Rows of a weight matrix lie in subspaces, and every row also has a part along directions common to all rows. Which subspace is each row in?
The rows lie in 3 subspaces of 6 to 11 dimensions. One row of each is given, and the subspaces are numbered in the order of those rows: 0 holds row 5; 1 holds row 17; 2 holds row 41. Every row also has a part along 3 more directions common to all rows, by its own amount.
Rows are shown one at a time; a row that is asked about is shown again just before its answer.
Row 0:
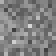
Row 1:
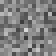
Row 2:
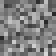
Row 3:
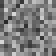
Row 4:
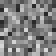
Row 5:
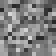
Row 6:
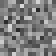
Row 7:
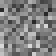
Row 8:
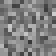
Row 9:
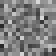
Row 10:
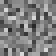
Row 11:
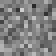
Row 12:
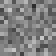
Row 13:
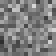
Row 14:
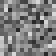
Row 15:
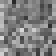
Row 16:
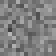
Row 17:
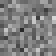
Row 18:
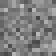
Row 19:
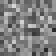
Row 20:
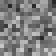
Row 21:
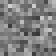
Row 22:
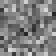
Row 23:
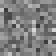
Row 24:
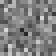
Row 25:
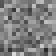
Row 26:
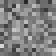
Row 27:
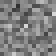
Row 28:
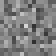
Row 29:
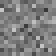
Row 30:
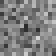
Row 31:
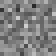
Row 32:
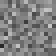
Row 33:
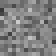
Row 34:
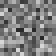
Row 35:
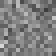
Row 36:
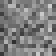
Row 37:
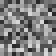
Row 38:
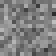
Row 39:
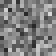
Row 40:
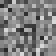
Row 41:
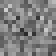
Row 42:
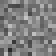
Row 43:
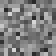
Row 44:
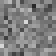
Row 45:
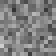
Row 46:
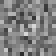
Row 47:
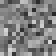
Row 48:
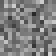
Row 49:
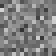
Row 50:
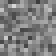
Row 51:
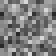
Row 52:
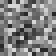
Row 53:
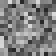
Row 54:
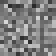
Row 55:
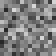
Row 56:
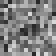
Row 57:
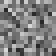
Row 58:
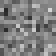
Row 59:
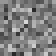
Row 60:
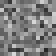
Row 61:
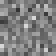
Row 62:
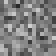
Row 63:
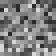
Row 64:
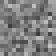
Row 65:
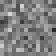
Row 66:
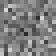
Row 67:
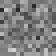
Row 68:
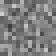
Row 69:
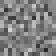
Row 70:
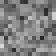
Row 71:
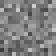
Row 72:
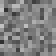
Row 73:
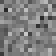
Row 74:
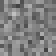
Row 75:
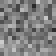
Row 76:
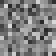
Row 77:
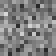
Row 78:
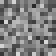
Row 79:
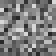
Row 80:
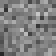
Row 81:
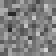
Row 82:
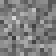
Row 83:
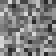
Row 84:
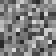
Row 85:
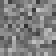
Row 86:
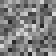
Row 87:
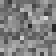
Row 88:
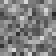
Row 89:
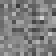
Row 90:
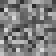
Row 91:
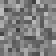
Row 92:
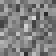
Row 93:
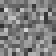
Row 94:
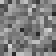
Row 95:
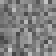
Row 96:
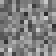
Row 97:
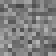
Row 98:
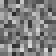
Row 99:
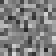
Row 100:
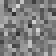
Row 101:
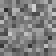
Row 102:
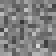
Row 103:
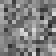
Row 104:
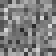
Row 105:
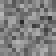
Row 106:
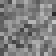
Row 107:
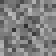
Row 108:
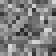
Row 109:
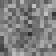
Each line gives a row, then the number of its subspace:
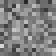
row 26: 1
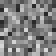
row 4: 0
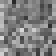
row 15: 2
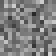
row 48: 2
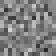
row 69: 0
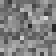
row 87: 1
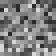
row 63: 0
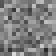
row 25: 1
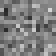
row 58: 2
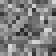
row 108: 2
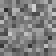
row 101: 1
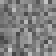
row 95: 1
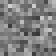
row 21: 2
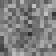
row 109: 1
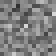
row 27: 1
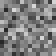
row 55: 1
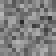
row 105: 2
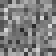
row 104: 1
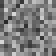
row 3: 0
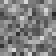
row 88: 1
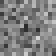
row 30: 0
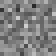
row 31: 1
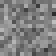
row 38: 2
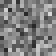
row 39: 1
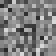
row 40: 1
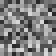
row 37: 0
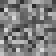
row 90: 0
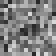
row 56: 0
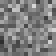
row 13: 1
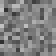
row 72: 0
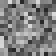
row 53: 1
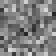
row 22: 1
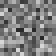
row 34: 1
